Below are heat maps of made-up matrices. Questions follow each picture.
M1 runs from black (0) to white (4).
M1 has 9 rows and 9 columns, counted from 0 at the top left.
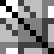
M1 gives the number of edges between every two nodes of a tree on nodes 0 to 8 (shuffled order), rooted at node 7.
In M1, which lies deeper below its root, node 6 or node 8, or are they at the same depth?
node 8
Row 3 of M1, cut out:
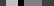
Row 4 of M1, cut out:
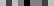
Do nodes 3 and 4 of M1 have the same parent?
yes
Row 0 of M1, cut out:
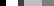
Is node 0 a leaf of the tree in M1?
yes
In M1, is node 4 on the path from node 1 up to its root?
yes
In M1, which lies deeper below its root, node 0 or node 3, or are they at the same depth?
node 0
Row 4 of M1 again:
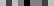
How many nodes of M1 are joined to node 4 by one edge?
2
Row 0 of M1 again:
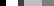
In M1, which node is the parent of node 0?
3
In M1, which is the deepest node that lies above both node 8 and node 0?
3
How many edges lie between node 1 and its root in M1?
2
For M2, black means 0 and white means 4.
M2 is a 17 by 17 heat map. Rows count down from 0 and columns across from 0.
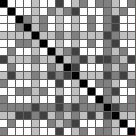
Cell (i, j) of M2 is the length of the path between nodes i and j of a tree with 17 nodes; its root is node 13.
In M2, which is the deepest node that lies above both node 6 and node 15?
9
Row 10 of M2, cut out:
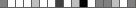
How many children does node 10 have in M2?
0
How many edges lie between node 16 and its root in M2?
2
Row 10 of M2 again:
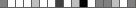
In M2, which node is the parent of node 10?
7
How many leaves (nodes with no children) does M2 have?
13
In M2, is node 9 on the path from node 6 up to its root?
yes
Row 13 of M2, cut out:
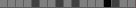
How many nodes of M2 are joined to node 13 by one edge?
4
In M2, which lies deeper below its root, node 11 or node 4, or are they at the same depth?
node 11
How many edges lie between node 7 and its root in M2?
1
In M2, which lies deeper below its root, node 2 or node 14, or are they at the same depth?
node 2
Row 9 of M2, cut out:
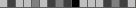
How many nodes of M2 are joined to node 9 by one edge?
5
